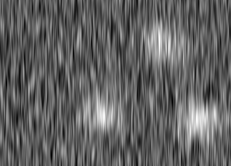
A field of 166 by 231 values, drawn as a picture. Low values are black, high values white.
The bottom right is the ninth with the highest average. Three bumps rise from the field. Neither half mirrors the other. Streaks run downward.
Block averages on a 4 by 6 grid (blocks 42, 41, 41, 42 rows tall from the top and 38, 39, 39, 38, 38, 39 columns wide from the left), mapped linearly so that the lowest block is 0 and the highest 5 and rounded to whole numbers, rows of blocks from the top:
1 0 1 1 3 1 | 0 1 1 1 4 1 | 1 1 5 2 2 4 | 1 1 2 1 2 3
